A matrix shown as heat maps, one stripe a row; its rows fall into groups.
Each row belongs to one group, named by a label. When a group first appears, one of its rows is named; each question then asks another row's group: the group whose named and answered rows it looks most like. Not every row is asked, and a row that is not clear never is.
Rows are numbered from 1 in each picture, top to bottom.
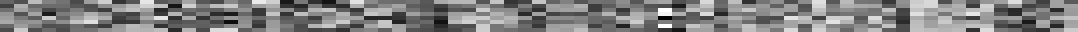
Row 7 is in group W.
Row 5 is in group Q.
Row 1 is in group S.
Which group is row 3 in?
W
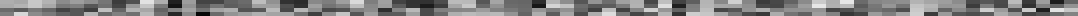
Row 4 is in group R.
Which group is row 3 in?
S
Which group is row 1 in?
Q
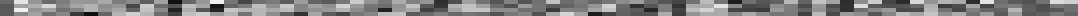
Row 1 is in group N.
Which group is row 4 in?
W
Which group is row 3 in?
R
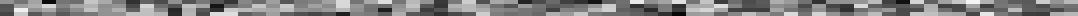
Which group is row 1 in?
N
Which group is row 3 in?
R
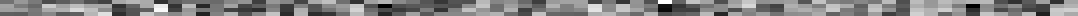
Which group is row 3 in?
Q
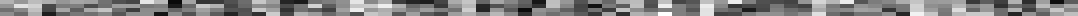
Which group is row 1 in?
Q
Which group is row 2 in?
N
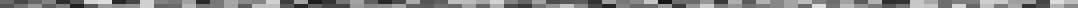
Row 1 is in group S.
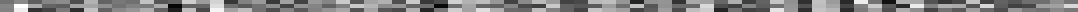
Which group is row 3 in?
R
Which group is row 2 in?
N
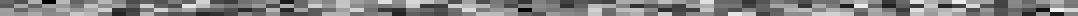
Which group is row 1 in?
N
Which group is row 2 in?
R
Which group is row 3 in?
Q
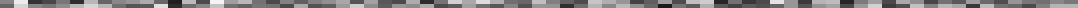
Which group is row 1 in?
R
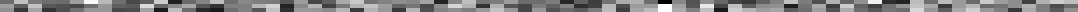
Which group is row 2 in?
S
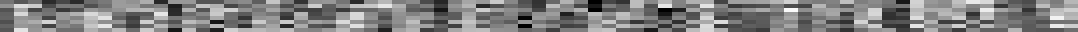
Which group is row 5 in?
N
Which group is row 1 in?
W
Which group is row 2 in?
N
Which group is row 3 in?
W
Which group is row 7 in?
N
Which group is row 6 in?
R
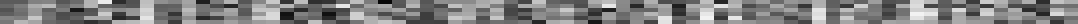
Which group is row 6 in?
W
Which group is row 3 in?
W
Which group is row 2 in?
R
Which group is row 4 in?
S
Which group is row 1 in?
S
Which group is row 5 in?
S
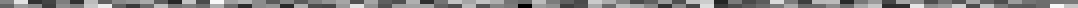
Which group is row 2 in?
N
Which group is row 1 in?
R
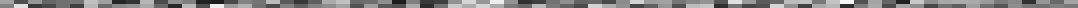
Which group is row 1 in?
Q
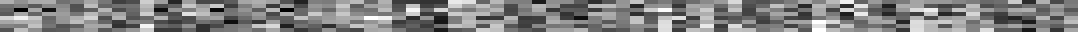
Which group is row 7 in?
S
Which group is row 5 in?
N
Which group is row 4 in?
R
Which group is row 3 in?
S
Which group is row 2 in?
R
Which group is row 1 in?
Q
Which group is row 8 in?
W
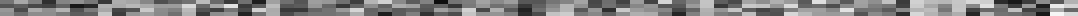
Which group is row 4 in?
Q
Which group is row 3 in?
Q
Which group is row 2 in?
W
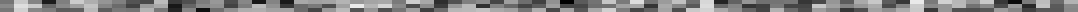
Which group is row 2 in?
N
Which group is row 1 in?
N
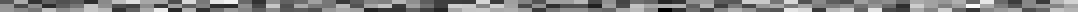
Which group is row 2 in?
S
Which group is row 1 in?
W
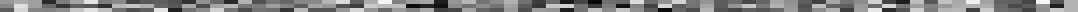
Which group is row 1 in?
N
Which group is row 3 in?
N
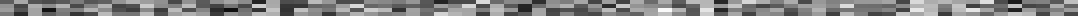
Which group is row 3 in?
S
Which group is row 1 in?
W
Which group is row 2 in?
Q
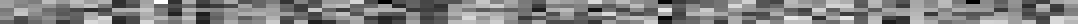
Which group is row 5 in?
Q
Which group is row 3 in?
W
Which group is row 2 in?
Q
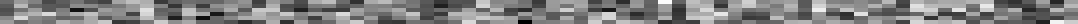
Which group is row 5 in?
R
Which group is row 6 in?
Q
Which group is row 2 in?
W
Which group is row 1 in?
W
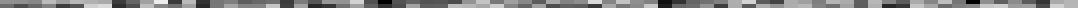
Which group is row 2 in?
S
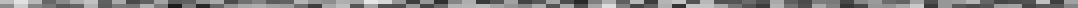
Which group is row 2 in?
R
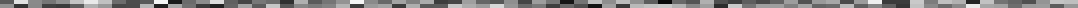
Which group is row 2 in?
S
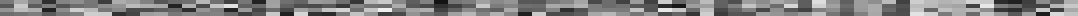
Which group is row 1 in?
W
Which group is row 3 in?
N
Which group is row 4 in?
S
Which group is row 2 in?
W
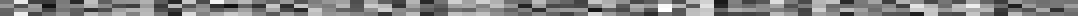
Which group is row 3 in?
W
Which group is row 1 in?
R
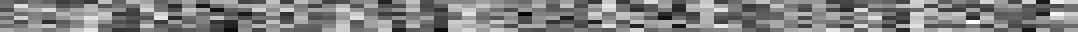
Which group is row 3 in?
R
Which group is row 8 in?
Q
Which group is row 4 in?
Q
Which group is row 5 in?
N
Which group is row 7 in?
R
